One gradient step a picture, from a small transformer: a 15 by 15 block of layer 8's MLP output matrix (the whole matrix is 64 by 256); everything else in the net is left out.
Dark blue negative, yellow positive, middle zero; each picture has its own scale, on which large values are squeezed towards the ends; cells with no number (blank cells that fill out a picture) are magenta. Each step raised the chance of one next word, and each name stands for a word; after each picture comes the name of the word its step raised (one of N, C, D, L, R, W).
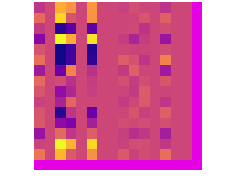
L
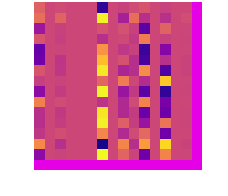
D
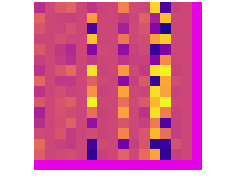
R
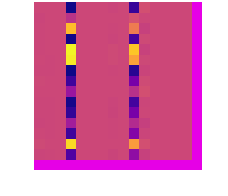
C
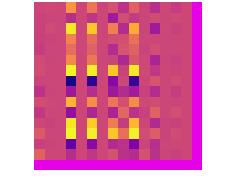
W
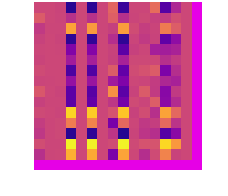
C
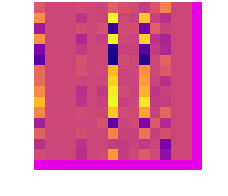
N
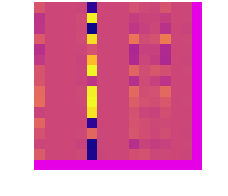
R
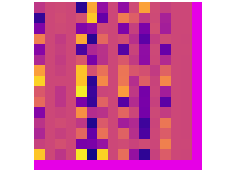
D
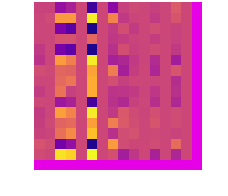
D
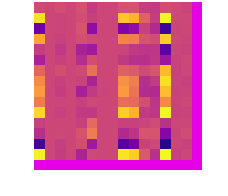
D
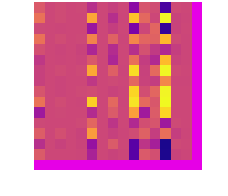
R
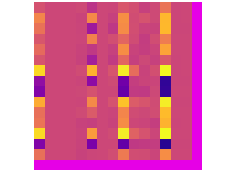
W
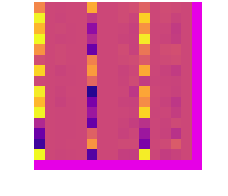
D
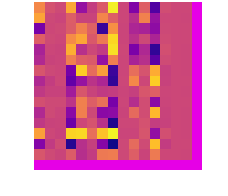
W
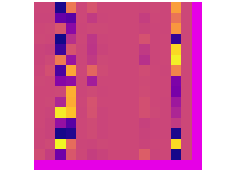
C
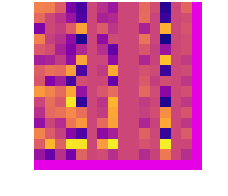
C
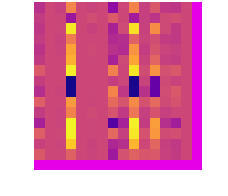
W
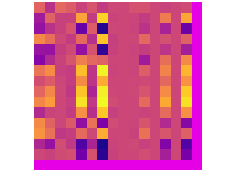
R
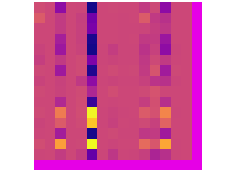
C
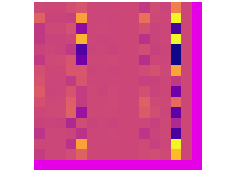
L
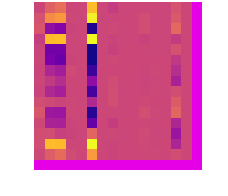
L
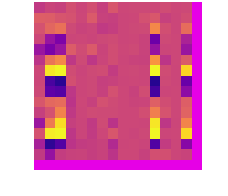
W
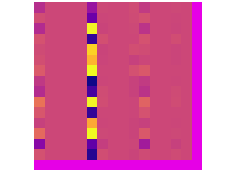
W
